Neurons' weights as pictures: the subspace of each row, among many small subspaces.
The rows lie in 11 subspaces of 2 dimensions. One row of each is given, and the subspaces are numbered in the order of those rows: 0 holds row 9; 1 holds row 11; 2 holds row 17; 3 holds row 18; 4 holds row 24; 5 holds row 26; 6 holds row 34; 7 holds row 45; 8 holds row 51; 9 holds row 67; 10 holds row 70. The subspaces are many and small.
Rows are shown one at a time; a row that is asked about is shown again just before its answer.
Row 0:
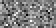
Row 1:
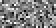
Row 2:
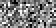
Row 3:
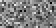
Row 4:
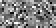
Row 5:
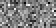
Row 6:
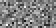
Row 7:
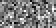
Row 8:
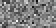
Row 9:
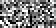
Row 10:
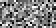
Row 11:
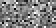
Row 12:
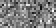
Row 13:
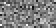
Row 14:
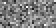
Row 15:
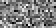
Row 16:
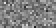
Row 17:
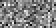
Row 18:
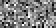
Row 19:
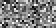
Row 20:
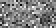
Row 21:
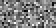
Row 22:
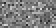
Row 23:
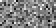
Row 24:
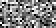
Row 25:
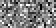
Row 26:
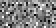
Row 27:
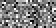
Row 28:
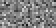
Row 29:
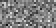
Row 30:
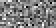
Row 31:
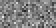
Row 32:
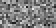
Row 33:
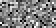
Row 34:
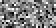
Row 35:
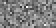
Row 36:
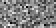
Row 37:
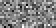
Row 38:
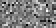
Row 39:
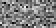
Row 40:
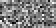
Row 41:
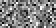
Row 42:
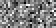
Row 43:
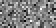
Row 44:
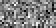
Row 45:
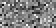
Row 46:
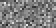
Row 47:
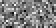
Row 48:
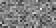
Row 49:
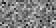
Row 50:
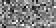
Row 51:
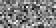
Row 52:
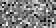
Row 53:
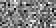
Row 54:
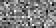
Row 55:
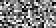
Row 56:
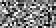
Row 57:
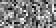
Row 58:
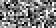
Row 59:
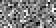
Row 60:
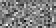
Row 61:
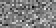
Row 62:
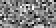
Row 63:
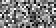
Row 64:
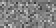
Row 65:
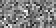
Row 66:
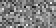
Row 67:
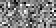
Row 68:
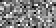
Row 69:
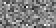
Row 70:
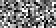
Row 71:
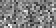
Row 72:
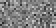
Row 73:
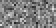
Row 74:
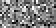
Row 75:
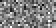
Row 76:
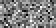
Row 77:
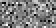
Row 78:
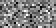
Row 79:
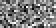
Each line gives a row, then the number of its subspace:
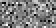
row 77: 5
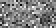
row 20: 7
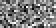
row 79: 8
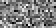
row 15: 2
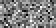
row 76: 0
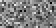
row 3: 6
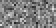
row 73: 3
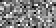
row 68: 3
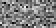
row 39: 8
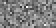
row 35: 4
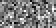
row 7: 3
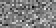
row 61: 7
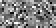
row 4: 6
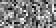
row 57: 3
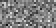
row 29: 2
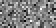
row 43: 4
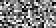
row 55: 10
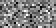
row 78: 0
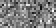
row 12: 7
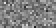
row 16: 5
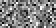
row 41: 8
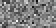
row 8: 1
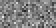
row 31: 10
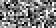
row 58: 3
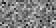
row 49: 8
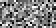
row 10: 2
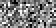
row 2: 9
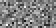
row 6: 0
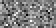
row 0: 0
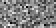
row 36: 4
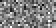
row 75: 10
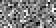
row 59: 4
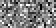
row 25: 7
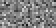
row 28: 10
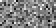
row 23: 10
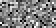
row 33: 4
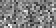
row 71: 2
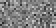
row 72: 9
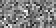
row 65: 2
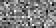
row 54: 3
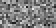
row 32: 8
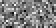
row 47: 6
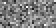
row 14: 4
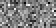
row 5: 9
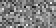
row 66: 6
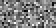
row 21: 10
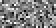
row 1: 6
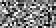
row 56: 0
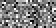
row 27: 1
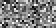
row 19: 1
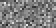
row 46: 2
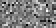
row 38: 5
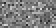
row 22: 7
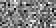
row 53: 9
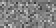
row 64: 5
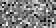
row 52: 5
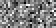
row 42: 9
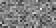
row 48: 4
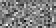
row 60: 0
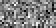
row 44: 3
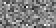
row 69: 8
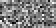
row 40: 0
